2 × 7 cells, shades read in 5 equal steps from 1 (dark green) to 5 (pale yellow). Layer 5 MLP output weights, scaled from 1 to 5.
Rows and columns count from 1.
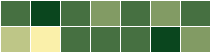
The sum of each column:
6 6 4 5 4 4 5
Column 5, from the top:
2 2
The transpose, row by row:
2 4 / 1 5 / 2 2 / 3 2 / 2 2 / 3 1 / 2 3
